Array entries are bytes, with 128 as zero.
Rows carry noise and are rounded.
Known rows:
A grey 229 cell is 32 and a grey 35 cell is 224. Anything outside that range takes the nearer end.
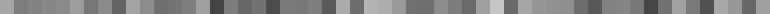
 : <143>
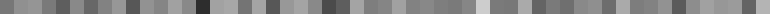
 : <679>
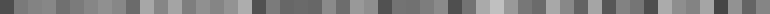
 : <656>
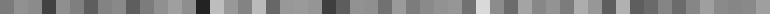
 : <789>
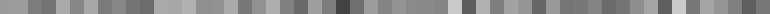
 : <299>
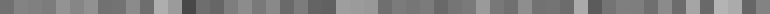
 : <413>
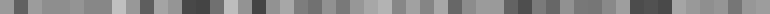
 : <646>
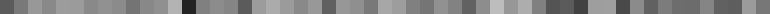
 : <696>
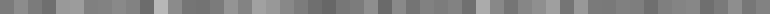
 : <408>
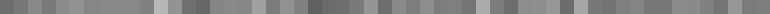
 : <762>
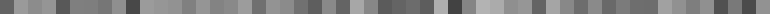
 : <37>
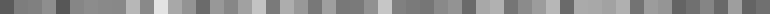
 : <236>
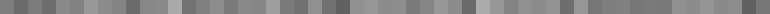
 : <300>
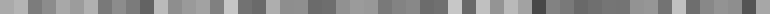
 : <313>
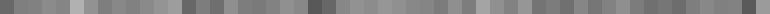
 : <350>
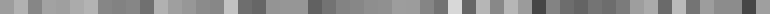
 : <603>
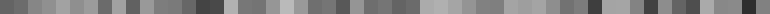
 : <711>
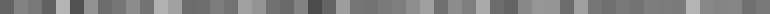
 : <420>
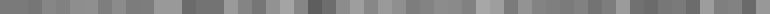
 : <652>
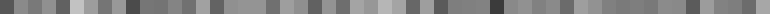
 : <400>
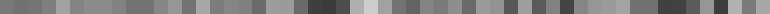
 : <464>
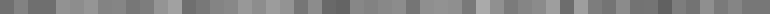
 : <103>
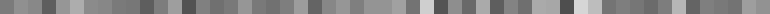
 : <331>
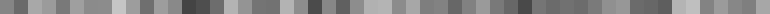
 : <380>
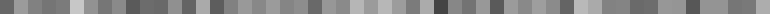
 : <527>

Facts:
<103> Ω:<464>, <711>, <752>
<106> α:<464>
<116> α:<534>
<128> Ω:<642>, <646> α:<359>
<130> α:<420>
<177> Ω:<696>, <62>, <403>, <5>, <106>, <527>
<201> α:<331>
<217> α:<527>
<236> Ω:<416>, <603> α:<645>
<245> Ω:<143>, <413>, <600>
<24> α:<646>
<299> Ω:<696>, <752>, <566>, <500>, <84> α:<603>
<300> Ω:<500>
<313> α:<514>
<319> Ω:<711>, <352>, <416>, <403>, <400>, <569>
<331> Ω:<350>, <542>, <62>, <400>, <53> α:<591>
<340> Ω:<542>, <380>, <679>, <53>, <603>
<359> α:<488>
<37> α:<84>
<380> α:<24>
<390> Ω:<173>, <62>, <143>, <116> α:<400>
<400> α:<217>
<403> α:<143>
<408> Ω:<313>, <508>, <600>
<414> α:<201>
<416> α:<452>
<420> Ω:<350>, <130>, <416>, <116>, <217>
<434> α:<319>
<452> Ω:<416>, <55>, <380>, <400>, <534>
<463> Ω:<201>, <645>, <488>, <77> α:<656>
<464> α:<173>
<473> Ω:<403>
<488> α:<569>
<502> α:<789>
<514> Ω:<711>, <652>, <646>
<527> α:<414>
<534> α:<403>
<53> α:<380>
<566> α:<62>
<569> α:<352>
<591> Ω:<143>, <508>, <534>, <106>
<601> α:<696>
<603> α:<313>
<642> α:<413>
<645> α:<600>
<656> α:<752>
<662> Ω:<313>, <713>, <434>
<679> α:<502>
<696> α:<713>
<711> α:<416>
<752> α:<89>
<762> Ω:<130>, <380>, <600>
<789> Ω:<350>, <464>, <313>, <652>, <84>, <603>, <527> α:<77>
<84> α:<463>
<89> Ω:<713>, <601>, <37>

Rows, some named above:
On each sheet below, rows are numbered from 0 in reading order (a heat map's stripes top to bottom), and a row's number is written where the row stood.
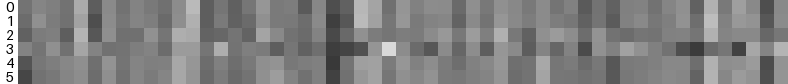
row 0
<62>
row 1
<62>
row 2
<420>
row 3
<173>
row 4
<130>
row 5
<130>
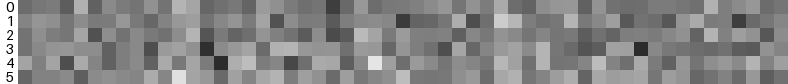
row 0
<420>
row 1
<89>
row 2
<62>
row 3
<601>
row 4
<77>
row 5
<236>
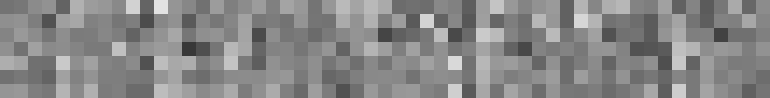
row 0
<600>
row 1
<591>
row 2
<89>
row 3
<24>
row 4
<514>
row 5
<103>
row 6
<299>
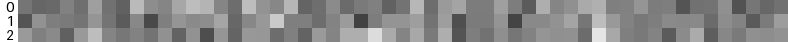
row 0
<128>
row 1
<390>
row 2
<201>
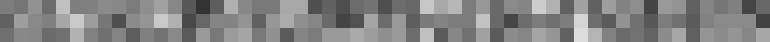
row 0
<452>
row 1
<319>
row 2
<414>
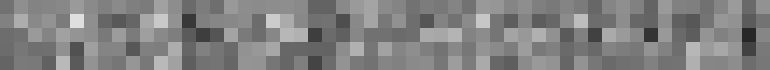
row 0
<508>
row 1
<434>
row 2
<416>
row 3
<566>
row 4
<420>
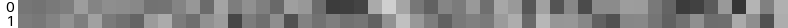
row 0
<464>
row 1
<116>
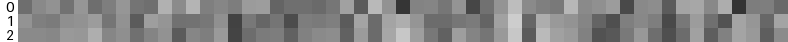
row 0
<463>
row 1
<143>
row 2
<403>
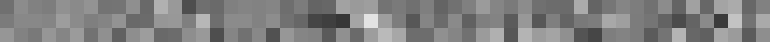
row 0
<413>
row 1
<106>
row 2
<534>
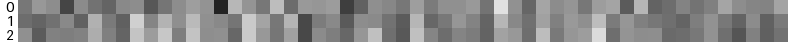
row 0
<789>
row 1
<359>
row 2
<488>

